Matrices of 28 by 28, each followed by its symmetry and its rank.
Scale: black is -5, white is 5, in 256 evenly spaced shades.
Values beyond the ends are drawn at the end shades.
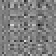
neither, rank three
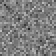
symmetric, full rank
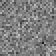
symmetric, full rank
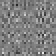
neither, rank three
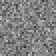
neither, full rank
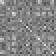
symmetric, rank five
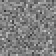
neither, full rank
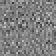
neither, rank five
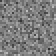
symmetric, full rank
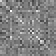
symmetric, rank five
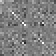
symmetric, rank five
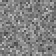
neither, full rank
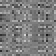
neither, rank three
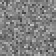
neither, full rank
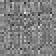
neither, rank five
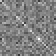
symmetric, rank five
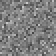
symmetric, full rank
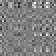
neither, rank three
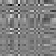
neither, rank two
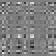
neither, rank two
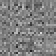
neither, rank five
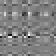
neither, rank two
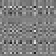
neither, rank two
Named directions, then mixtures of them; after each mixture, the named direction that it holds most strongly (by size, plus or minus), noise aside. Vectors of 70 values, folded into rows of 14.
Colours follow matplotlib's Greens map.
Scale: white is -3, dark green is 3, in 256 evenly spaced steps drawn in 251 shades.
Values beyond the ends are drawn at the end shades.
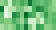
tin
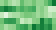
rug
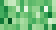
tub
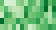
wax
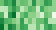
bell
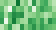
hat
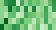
hat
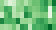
wax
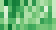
wax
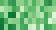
bell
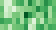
tin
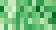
bell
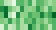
bell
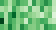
bell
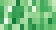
hat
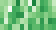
hat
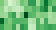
wax
